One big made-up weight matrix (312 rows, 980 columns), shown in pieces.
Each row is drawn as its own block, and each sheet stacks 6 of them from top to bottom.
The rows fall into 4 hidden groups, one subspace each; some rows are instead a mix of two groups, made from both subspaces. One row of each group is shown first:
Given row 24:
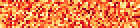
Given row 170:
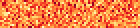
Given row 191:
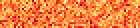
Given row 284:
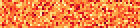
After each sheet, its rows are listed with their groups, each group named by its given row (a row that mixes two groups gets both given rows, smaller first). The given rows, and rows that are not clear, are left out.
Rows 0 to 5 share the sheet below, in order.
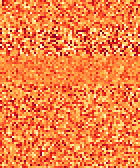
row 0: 170
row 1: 170
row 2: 24
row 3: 170
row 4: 24
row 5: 284
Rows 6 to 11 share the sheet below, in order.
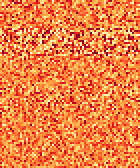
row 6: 24 and 170
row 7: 284
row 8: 284
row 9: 191
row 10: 170
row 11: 284
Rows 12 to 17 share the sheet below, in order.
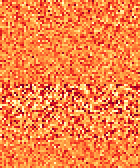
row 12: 24 and 170
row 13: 284
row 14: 191
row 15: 191 and 284
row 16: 284
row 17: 284
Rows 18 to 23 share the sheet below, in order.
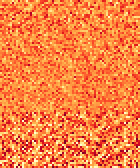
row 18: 24
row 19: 24 and 170
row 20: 170
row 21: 170 and 284
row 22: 191
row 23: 191
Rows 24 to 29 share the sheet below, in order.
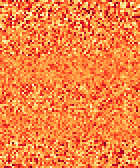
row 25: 170
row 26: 24 and 284
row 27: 191
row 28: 170
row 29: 24
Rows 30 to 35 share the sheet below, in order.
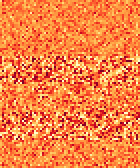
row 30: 170
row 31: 191
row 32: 191 and 284
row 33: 284
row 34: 191
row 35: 284
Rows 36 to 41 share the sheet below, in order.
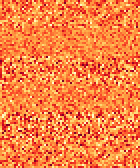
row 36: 191
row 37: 170
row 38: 284
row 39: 170
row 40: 170 and 284
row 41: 191
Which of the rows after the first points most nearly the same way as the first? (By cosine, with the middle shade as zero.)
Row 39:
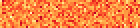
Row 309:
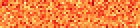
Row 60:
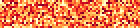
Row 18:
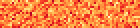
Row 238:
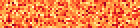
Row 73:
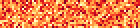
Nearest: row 309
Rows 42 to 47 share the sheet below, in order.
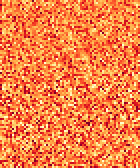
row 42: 191 and 284
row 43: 170
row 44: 170
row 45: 170
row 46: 24
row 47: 191
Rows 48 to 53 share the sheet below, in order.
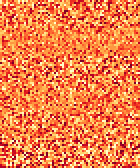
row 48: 284
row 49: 170 and 284
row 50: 191
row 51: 170 and 191
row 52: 284
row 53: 24
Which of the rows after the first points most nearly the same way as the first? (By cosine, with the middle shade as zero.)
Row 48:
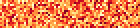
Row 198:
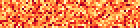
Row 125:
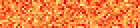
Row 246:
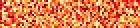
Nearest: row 246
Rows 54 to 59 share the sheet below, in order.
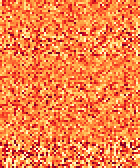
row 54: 170
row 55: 170 and 191
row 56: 191
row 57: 191
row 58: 24 and 170
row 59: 24
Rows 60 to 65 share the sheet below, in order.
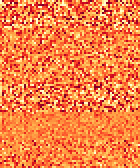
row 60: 24 and 284
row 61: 284
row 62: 284
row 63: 284
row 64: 191 and 284
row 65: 170 and 191
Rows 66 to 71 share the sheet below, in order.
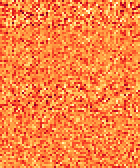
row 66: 24
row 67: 24
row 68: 24 and 191
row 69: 191
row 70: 284
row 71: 170
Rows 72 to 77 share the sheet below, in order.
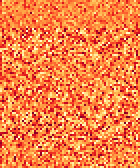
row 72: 170
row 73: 191
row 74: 170 and 284
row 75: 24 and 284
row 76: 191
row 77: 284
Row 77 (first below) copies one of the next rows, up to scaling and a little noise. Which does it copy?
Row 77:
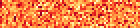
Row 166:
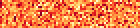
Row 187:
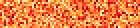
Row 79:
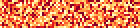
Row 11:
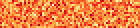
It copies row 166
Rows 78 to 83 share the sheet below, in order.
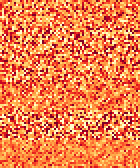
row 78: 24 and 284
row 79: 284
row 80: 24
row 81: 191
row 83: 191
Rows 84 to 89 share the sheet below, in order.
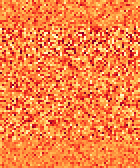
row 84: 191
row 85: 170
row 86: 170 and 284
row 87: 24
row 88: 24
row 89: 284
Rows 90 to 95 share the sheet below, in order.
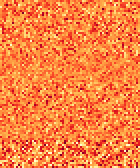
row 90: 24 and 284
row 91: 170
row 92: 191
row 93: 191
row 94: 191
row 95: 191
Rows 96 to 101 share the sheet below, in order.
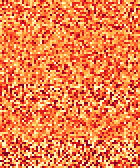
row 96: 170
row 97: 284
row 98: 24 and 284
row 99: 284
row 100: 191
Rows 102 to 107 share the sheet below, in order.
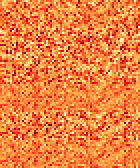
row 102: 24 and 170
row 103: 24
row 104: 24 and 191
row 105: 191
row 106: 191
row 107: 191
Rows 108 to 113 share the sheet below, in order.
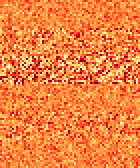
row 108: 24
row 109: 284
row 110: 191
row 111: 24
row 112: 24
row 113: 170
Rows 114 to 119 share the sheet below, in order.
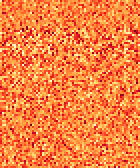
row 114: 170
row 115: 191 and 284
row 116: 191
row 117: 24
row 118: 170
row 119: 284
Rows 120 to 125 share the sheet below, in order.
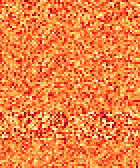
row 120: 24 and 170
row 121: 284
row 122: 284
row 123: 24
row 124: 24 and 284
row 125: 191
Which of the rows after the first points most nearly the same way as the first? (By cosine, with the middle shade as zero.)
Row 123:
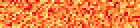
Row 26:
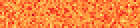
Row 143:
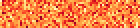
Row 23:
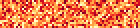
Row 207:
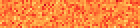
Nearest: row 26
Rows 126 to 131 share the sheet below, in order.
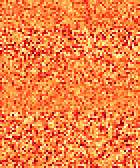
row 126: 170
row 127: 170
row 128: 284
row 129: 284
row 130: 24
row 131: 191
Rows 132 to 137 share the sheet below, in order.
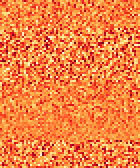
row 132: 170
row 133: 24 and 191
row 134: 170 and 191
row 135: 170 and 191
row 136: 170 and 284
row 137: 284
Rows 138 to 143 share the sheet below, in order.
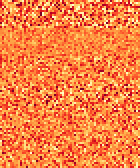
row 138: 284
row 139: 284
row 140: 284
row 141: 191
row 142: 170
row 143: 170
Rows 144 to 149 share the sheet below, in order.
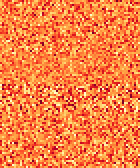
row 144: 284
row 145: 24 and 170
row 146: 170 and 191
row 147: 170
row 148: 170
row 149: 24 and 170
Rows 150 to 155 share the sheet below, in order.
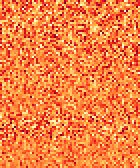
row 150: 191
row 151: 170
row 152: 191
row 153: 170
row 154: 24 and 170
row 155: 170
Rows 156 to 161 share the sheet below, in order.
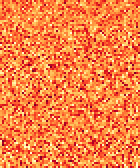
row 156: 191
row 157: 170
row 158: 24
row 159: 191
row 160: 284
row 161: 170
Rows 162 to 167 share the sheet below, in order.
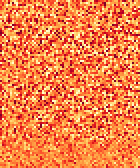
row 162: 24
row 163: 284
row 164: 191
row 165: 284
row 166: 284
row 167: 170
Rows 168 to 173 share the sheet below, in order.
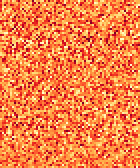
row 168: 191 and 284
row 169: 24
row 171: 284
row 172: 24
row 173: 191
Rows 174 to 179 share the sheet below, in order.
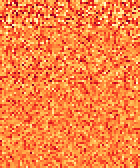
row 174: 24
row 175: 24
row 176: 191
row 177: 191 and 284
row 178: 24
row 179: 170
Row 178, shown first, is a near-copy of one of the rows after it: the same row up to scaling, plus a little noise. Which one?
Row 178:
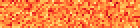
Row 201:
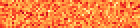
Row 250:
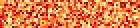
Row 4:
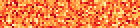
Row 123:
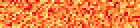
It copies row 123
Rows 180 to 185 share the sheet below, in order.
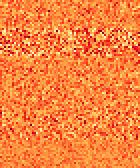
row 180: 24
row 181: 170
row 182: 24 and 284
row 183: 284
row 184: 170
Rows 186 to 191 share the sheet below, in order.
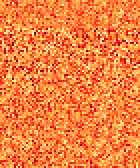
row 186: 24
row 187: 284
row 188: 24
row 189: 191
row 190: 24
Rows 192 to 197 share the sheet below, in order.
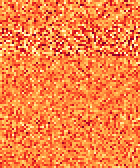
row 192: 191
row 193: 170
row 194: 24 and 284
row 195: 191
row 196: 24
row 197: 170
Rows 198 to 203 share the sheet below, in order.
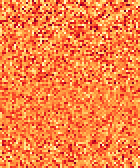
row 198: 191
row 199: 284
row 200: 284
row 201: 24
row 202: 24 and 170
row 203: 170
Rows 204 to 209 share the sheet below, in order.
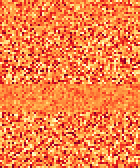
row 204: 284
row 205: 170 and 191
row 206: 24
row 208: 24 and 170
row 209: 24 and 284
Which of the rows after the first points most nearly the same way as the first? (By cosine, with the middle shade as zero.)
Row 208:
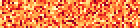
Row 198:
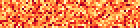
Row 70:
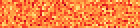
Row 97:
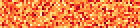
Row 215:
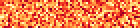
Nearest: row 215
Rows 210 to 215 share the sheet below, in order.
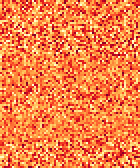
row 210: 191
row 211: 170
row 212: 170
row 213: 24 and 191
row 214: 284
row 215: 24 and 191
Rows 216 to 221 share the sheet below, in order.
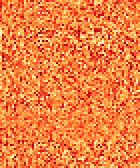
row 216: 284
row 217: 284
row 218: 170
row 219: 24
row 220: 24 and 170
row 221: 284
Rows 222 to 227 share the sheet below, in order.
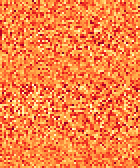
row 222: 24 and 191
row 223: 284
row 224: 284
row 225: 191
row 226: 284
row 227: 170
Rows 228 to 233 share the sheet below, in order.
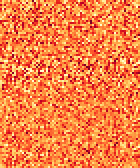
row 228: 191
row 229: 24
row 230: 24
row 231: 170
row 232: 24
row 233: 24
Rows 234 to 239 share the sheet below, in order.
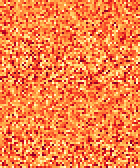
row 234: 191 and 284
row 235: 24 and 170
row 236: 191
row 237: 191
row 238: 24
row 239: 284
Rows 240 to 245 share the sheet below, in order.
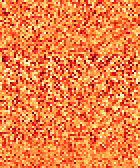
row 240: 170
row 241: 191
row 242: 170
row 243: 24 and 170
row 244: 191
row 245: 170
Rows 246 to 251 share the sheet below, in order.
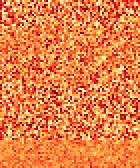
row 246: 170 and 284
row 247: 191
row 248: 24 and 191
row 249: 170
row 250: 24
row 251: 191 and 284
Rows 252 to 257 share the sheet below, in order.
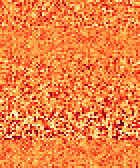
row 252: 284
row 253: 24 and 191
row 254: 24
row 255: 24
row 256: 24
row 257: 191
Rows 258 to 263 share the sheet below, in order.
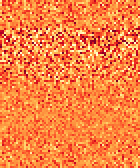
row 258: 170
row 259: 191 and 284
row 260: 170 and 191
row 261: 24 and 170
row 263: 170
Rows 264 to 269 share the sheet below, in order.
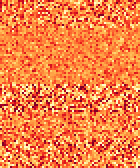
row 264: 284
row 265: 24
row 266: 24
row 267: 191
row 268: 170
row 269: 170
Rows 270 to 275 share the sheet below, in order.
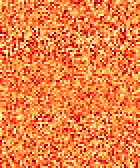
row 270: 284
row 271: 24 and 191
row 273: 24
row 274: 284
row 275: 170
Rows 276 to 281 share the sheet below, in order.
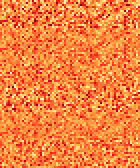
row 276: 191
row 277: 191
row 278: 170 and 191
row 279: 24
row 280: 191
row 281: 284
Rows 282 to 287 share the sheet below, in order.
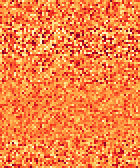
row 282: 24 and 284
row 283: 284
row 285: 191
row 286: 284
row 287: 24
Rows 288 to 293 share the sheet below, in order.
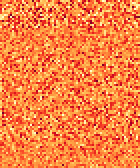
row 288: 24 and 191
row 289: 24 and 191
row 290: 284
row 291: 284
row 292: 170
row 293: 191 and 284
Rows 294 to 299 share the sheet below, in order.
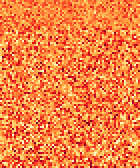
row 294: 170
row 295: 24
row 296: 24 and 170
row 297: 170
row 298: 24
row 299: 191 and 284
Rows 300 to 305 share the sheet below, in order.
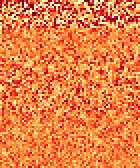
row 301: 170
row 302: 24
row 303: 170 and 284
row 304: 191
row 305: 170
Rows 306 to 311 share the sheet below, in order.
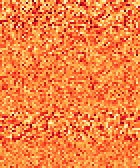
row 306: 191
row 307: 191
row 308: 191
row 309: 170 and 284
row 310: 24
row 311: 170 and 191
